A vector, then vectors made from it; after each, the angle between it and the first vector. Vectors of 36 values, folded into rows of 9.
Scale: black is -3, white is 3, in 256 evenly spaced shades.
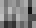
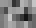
orthogonal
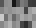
orthogonal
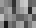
partly aligned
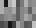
partly aligned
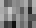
nearly parallel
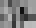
orthogonal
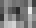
nearly opposite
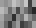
partly aligned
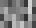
partly opposed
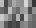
partly aligned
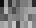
partly opposed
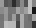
partly opposed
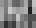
nearly parallel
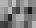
partly aligned
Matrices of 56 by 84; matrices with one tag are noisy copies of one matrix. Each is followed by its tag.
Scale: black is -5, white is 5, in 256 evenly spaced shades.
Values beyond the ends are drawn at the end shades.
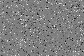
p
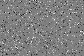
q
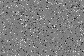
p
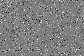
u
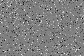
u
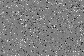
p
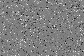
p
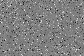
u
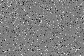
u
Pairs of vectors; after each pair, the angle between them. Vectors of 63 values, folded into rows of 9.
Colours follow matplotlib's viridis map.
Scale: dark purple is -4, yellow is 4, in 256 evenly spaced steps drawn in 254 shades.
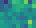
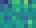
nearly parallel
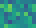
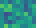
nearly parallel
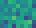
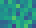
nearly parallel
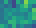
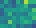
nearly parallel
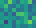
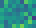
orthogonal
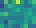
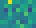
orthogonal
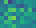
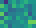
partly opposed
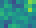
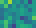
partly opposed
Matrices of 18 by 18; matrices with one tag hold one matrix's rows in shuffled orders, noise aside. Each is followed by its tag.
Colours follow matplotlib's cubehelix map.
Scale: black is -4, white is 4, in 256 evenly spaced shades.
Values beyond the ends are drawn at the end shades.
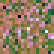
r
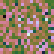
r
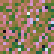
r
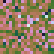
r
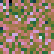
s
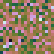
s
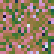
r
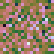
r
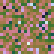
r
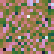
r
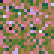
s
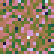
r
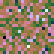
r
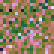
s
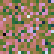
r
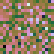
r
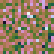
r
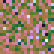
r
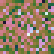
r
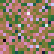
r
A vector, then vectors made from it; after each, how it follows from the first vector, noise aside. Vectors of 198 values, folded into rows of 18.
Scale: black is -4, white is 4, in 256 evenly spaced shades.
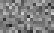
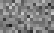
copied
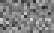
reversed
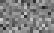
reversed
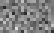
wrapped around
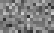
copied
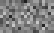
wrapped around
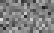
reversed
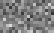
negated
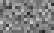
wrapped around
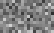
negated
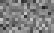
reversed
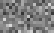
negated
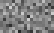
copied
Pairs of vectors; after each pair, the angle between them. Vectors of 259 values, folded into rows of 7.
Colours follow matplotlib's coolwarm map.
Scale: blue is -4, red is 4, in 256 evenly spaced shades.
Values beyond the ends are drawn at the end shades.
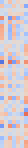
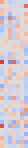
nearly opposite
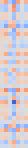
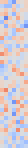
partly aligned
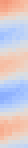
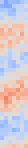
nearly opposite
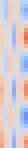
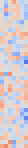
partly aligned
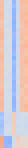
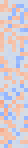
orthogonal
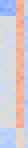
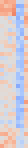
nearly opposite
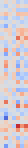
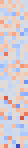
partly opposed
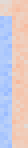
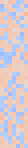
orthogonal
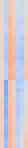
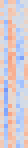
nearly parallel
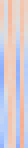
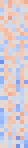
partly aligned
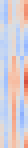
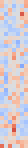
partly aligned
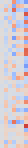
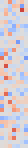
orthogonal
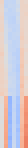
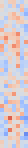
partly opposed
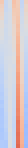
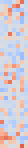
orthogonal
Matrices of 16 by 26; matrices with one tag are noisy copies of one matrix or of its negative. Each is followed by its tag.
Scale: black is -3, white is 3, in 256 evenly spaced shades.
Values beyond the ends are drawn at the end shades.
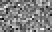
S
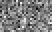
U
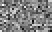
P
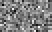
P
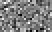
S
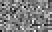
P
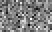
U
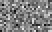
P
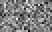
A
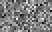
A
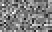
P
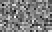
P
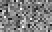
U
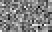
P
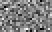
S
